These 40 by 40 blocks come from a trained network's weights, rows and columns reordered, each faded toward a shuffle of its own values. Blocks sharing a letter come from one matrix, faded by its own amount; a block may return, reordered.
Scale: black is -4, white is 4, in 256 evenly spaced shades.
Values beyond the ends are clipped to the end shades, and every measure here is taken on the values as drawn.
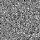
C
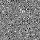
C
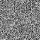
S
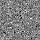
C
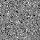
C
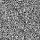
S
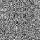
S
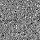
C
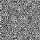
S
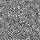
S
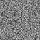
S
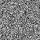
S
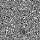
C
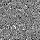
C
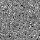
C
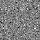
C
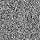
S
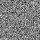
S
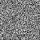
S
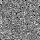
C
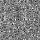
S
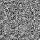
S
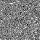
C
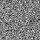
C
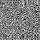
C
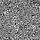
C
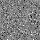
C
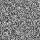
S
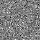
C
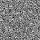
C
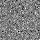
C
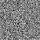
S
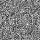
S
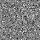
C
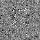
C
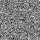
C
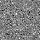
C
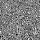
C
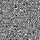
C
